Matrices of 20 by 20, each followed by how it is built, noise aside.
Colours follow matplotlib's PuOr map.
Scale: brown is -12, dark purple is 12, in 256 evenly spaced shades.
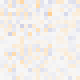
low rank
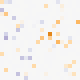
sparse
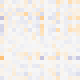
low rank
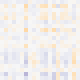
low rank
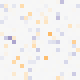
sparse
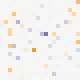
sparse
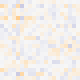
low rank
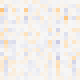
low rank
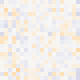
low rank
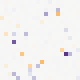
sparse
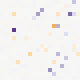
sparse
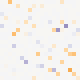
sparse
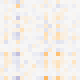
low rank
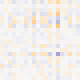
low rank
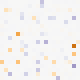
sparse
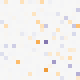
sparse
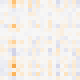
low rank
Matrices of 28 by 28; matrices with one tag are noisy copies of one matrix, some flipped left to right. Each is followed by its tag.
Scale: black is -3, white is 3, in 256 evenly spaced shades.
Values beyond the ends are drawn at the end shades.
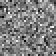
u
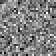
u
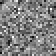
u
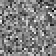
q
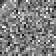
u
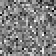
q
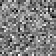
u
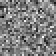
u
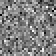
q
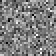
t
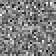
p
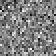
q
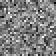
u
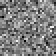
u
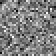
u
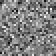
u
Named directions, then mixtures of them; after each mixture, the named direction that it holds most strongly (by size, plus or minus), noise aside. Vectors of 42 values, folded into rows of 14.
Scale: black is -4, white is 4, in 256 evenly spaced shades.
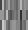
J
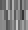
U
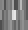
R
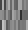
J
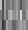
J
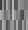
U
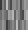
U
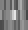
R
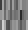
J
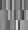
U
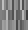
U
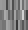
U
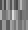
R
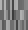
U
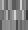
U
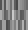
U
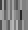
J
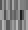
U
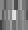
R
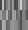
J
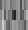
R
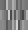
U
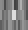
R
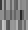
J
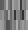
U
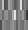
R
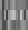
J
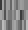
J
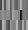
J
